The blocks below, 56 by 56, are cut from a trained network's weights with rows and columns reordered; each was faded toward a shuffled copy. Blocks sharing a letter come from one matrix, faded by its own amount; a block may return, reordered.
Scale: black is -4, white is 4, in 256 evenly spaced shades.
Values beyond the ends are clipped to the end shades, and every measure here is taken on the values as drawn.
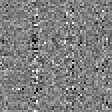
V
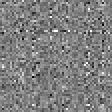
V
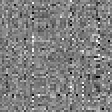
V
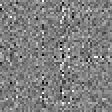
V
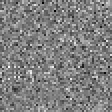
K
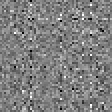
V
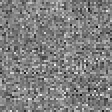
K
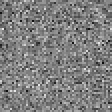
K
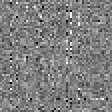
V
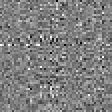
V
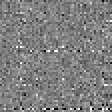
V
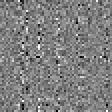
V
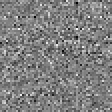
K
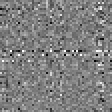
V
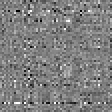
V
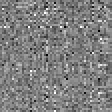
V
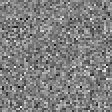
K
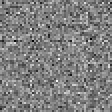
K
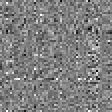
V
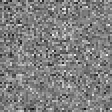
K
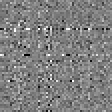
V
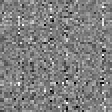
V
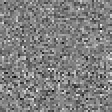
K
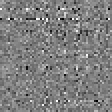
V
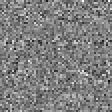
K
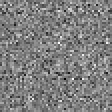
K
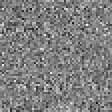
K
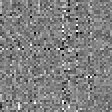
V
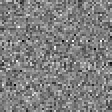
K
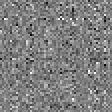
V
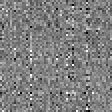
V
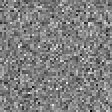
K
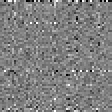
V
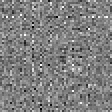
V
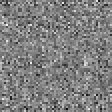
K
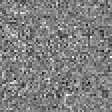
K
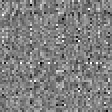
V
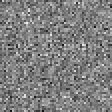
K
